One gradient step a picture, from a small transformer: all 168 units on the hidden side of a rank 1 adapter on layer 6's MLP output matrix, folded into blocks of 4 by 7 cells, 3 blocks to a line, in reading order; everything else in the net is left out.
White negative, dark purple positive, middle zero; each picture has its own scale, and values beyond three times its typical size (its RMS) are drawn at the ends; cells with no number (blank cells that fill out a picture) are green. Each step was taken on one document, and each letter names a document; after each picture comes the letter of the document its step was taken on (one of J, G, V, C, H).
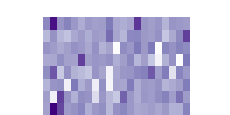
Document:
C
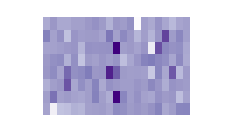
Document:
C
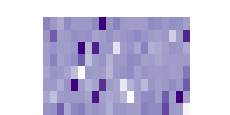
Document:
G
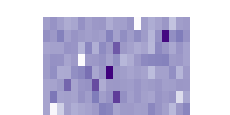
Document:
C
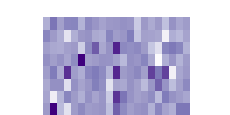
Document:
C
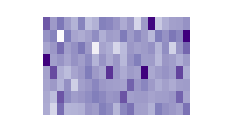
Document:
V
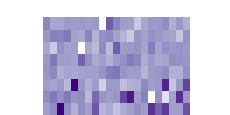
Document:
G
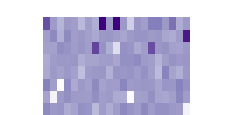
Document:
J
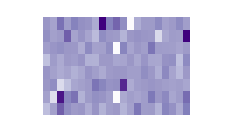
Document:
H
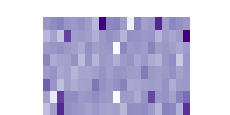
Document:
H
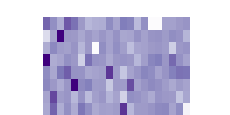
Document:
V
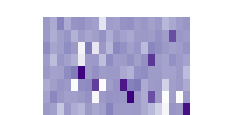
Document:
G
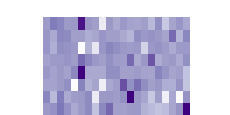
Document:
G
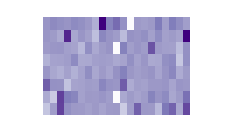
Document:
H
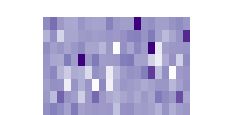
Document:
C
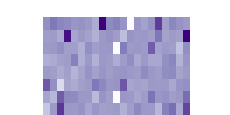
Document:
H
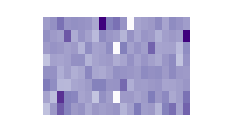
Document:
H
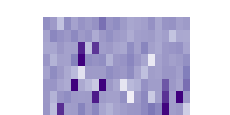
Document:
G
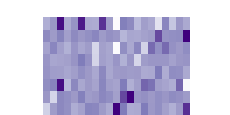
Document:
J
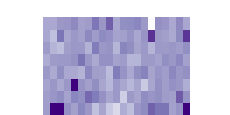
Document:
V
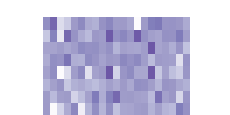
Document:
C
